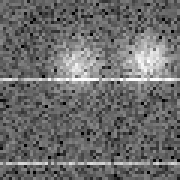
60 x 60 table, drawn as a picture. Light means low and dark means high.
Overall the values sit about 60% of the way up the scale. Neither half mirrors the other. Two dips sink into the field. Rows 27 and 55 stand out from the rest.
